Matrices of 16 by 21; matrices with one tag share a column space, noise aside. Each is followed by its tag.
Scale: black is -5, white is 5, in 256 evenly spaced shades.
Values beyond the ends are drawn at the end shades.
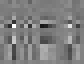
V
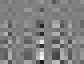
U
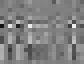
V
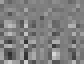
U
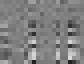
U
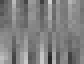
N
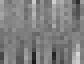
N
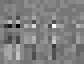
V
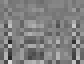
U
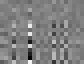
U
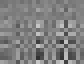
U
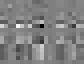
V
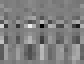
V
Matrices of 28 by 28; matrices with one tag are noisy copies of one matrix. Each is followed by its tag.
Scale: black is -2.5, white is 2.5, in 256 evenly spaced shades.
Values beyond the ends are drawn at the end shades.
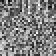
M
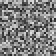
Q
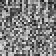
M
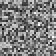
Q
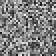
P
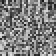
M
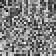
M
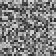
Q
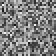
P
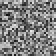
Q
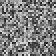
P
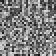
M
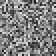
P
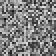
P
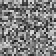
Q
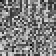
M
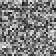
Q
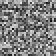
Q
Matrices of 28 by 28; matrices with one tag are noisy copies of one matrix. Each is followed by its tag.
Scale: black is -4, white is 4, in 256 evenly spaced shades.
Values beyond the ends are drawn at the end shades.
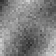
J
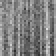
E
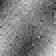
J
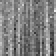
E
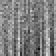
E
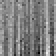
E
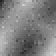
J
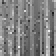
E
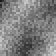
J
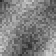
J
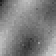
J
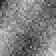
J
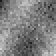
J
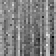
E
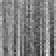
E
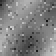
J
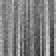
E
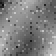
J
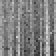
E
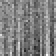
E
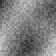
J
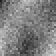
J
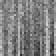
E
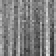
E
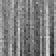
E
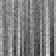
E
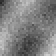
J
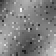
J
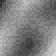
J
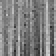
E
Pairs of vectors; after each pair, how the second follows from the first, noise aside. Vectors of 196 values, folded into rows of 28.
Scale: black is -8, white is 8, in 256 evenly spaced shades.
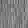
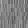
negated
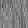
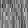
scaled up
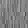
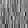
scaled up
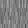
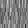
scaled up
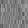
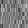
scaled up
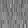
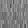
negated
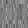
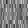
scaled up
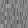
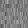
negated
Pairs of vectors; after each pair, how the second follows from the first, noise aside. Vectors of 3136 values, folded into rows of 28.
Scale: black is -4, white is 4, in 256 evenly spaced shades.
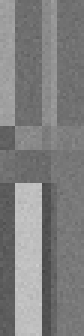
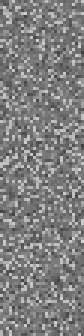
shuffled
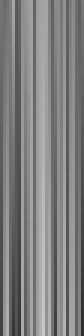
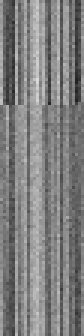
wrapped around
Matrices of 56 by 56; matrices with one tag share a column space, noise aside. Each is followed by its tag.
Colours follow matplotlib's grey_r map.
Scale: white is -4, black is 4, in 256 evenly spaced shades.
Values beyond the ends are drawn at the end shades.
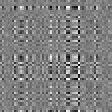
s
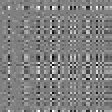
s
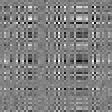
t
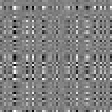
s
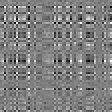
t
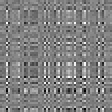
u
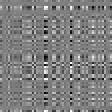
s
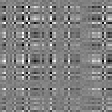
t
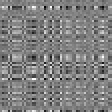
s
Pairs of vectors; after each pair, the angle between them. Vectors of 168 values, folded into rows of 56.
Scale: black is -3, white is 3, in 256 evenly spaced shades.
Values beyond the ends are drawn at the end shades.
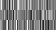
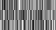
partly aligned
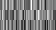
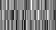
nearly parallel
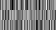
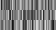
partly opposed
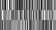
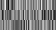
nearly opposite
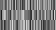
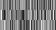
nearly opposite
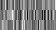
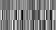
orthogonal
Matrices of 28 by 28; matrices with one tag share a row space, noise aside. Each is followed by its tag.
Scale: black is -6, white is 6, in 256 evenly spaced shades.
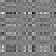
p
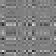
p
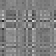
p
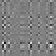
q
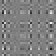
q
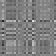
p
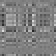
p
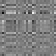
p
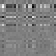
p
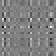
q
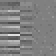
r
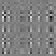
q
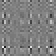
q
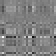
p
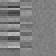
r
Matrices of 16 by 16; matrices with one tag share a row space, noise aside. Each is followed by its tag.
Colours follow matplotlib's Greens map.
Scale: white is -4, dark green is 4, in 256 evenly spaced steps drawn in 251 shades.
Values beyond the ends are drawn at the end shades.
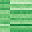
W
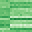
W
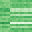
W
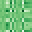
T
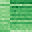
W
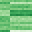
W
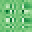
T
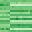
W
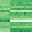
W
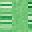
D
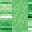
D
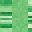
D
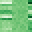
D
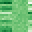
D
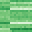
W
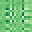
T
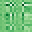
T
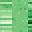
D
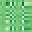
T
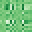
T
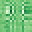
T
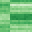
W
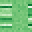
D
